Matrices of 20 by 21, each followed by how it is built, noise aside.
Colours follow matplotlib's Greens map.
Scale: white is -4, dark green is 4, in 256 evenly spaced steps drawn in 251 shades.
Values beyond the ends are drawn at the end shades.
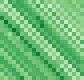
Toeplitz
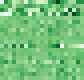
uneven rows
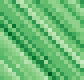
Toeplitz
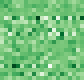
uneven rows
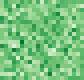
noise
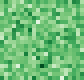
noise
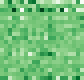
uneven rows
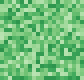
noise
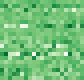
uneven rows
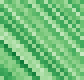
Toeplitz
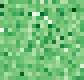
noise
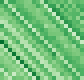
Toeplitz
